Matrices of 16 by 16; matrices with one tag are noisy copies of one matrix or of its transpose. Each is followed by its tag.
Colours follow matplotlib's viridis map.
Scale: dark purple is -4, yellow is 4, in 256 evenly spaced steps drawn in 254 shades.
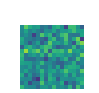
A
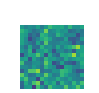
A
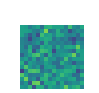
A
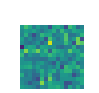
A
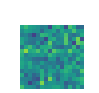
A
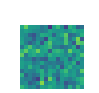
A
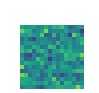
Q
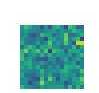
A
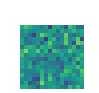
A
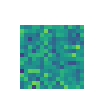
A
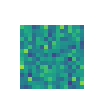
Q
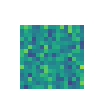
Q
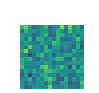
Q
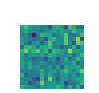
A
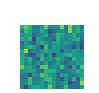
Q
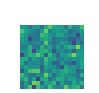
A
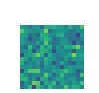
A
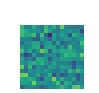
Q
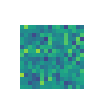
A
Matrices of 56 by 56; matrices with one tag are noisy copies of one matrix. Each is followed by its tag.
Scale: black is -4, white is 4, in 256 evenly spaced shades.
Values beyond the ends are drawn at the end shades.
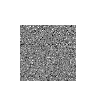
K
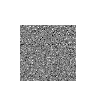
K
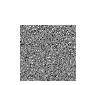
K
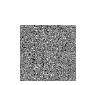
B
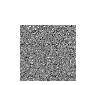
K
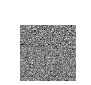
K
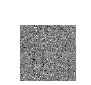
B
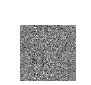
B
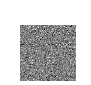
K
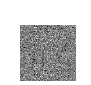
B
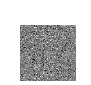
B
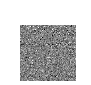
K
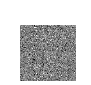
B
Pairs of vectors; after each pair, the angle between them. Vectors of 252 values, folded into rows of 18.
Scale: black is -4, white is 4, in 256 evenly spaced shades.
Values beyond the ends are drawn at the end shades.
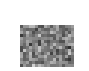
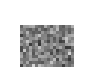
nearly parallel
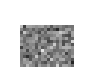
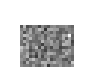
partly opposed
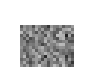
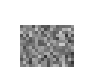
nearly parallel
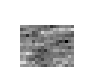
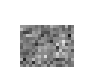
partly opposed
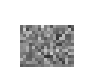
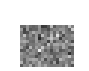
partly opposed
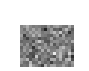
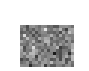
nearly opposite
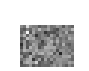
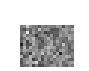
nearly parallel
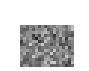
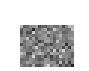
partly aligned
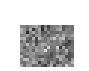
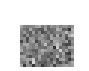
partly aligned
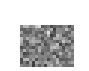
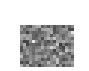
partly aligned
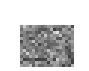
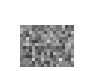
orthogonal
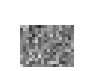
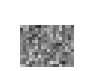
nearly parallel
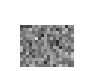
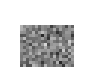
orthogonal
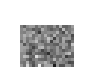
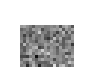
nearly opposite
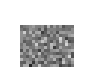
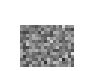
partly opposed
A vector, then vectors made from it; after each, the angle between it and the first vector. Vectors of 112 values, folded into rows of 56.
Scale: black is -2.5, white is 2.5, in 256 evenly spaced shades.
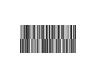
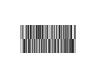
orthogonal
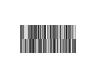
partly opposed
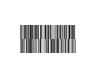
partly opposed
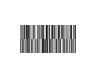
nearly parallel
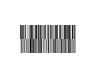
nearly opposite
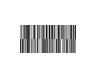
nearly parallel
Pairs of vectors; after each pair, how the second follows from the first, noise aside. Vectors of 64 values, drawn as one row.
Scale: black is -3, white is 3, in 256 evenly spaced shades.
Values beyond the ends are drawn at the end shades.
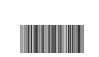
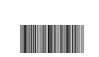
reversed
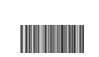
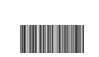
wrapped around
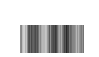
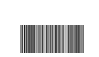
sign-scrambled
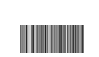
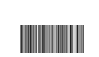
reversed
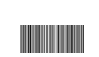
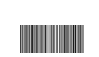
reversed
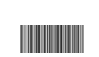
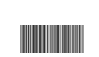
sign-scrambled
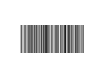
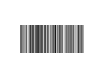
shuffled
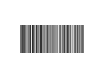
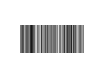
sign-scrambled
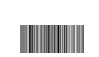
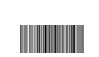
reversed
